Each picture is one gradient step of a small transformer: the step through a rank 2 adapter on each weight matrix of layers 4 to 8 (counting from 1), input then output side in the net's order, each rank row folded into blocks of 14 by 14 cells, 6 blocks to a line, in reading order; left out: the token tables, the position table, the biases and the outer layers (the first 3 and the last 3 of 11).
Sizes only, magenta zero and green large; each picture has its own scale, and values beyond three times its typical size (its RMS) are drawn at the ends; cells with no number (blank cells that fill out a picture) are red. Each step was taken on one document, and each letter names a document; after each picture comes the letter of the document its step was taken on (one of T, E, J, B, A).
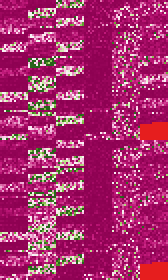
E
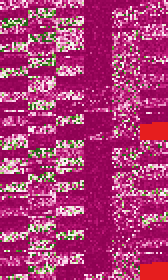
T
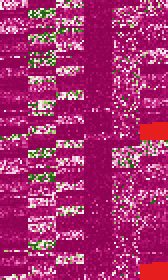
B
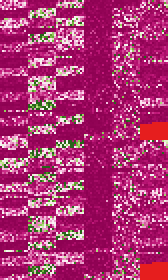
T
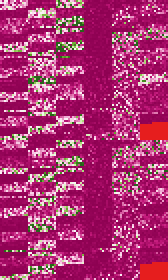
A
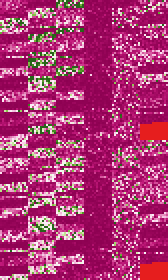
A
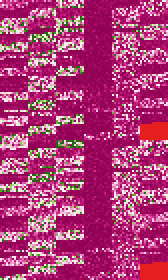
T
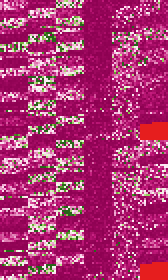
A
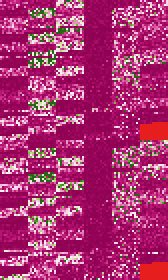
B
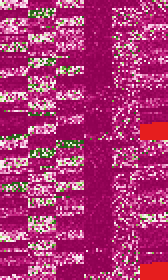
T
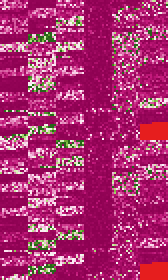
A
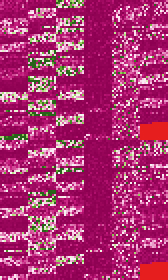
E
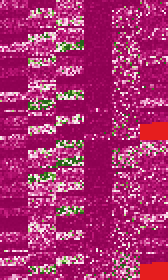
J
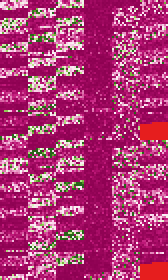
T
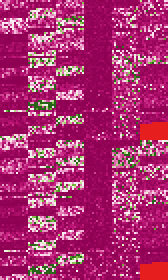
B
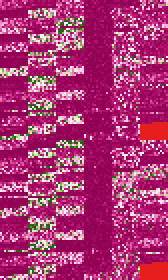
T
